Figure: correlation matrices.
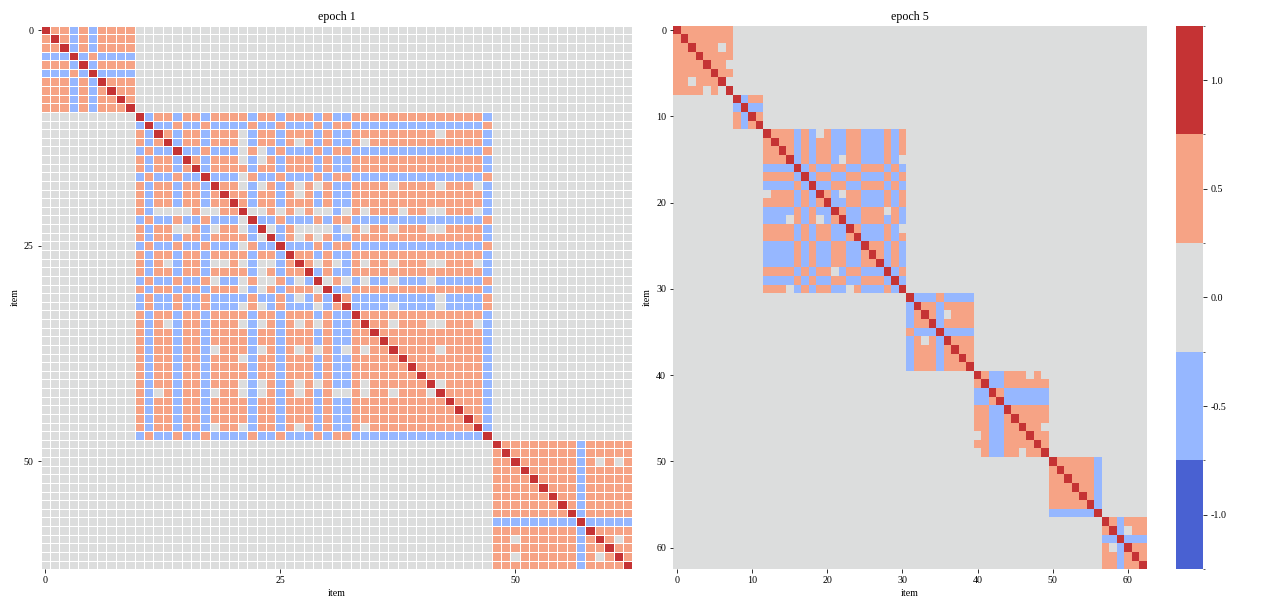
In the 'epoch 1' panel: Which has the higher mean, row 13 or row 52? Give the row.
13
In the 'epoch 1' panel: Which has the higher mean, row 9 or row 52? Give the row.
52
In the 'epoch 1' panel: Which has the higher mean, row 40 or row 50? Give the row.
40
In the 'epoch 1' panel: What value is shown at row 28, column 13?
0.5
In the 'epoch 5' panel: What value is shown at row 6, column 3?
0.5
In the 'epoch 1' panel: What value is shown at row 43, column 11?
-0.5
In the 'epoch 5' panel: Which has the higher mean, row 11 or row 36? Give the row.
36
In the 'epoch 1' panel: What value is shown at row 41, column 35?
0.5
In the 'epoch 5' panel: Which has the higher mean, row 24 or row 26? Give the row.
24
